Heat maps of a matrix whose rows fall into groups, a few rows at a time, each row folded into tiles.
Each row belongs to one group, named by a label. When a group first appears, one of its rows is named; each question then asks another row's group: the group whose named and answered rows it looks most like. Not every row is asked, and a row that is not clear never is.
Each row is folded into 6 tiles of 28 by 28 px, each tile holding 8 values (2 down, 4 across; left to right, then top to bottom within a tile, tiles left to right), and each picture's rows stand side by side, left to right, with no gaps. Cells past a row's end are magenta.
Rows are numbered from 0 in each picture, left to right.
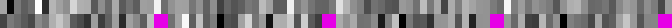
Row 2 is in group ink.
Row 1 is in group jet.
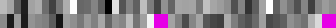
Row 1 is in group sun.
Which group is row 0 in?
ink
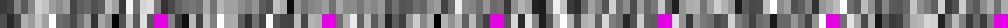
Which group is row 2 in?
jet
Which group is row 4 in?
sun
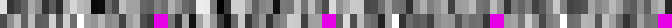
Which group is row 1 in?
ink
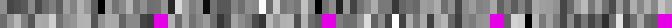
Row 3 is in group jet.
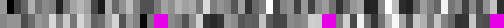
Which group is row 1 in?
sun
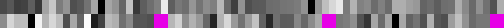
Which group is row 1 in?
sun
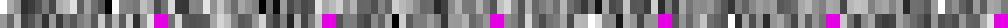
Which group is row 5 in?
sun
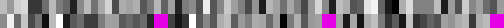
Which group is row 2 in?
ink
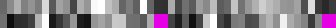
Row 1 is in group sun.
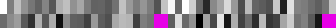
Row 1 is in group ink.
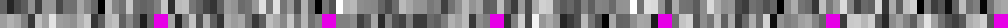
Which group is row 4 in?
jet
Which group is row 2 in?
ink
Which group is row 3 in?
jet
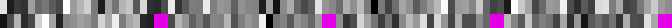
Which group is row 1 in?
jet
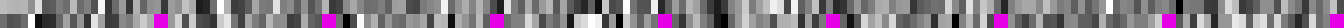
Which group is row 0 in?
sun
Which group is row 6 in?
sun
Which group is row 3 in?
jet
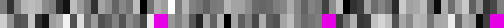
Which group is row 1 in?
ink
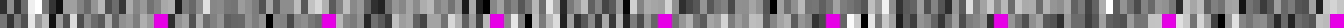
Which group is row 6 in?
sun
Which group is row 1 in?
jet
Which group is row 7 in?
sun
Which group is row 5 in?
jet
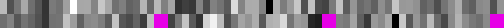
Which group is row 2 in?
ink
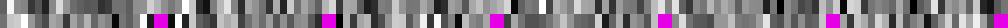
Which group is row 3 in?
jet
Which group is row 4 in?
jet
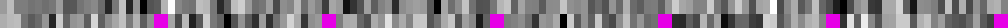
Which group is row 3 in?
ink
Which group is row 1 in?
ink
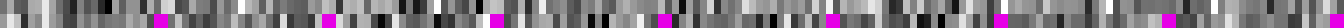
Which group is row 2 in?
sun
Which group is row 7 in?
jet
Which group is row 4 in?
jet
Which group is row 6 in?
sun
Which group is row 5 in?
ink
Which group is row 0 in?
jet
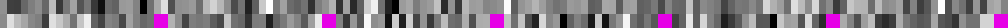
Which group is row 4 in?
jet
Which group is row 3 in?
ink
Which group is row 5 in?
sun
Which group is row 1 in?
sun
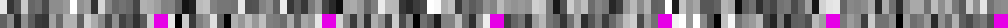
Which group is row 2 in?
sun
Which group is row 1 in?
ink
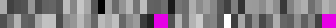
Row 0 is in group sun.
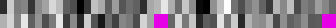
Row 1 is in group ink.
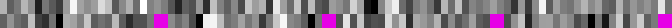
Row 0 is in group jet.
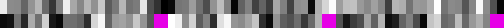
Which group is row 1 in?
sun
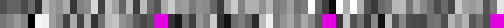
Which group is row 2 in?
ink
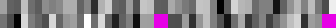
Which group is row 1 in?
ink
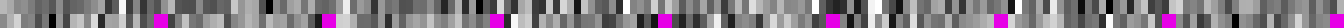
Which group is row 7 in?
ink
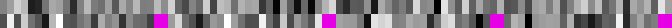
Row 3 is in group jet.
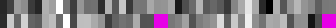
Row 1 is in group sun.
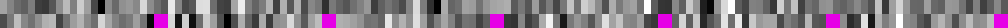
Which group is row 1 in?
ink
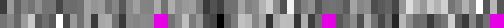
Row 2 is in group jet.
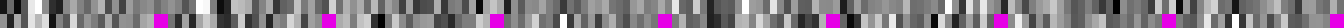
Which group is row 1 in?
ink
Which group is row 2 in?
sun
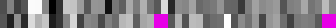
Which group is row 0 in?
ink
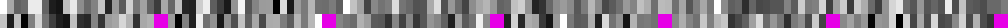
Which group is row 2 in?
sun
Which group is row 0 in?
ink
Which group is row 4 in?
jet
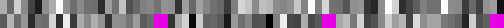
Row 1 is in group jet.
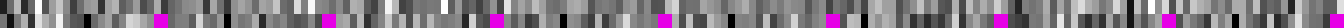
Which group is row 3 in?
ink
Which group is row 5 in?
jet
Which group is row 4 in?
ink
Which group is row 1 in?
jet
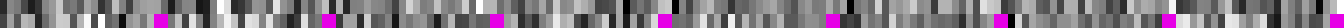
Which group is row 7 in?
sun
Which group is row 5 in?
jet
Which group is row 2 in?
jet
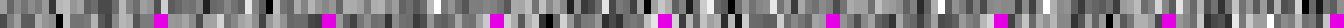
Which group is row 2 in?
sun
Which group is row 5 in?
sun
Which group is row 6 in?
jet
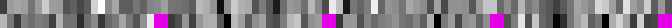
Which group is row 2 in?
jet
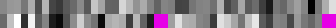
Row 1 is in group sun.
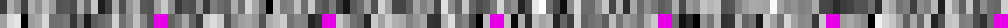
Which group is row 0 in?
jet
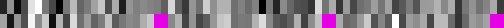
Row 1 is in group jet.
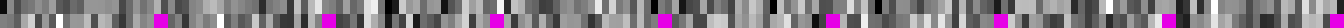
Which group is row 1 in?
jet
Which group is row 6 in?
sun
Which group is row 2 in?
ink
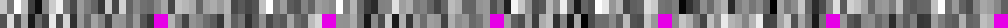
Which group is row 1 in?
sun
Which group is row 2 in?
ink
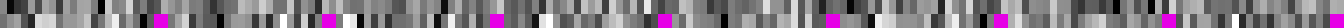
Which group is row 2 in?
jet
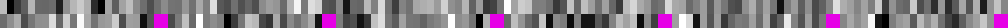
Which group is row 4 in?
jet
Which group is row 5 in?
sun
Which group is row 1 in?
jet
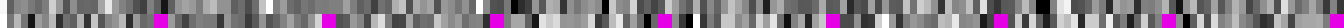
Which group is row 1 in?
sun
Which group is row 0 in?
ink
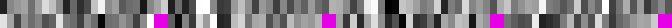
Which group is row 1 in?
ink
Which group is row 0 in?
sun
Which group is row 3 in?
sun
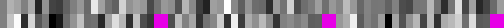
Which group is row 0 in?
jet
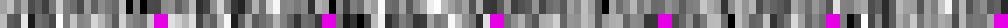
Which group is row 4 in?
ink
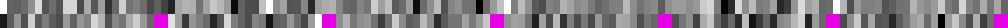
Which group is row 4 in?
ink
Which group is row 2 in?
sun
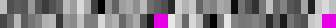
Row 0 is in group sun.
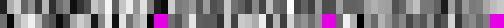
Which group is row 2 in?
jet
